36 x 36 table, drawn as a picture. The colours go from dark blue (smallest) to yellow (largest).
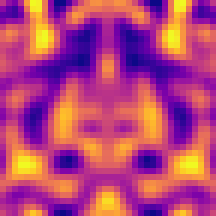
There are no lone odd cells. No single row or column stands out from its neighbours. The centre is the smoothest part. The left and right halves mirror each other. The top middle is the ninth with the lowest average. There is no overall slope. The texture is blotchy.
